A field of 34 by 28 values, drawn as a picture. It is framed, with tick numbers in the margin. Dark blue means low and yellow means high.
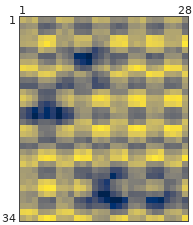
Stripes: horizontal, repeating 7 times. Slope: none. Dips: four. Ninth with the highest average: bottom left.
